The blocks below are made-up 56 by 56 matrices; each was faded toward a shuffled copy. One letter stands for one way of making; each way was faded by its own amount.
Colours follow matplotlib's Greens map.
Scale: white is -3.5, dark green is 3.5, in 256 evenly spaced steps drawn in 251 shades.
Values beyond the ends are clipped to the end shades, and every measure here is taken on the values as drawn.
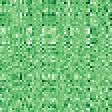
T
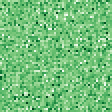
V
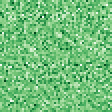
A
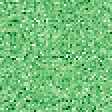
V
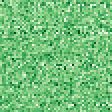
A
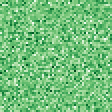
A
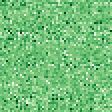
V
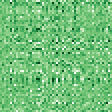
T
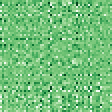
T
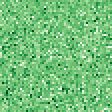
V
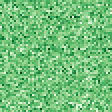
A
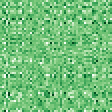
T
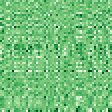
T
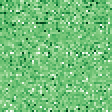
V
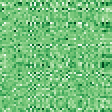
T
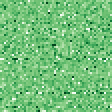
V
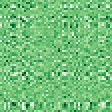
T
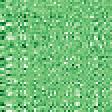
T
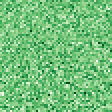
A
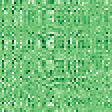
T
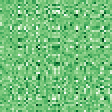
T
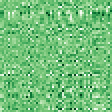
T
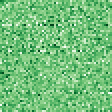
A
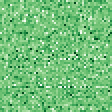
V
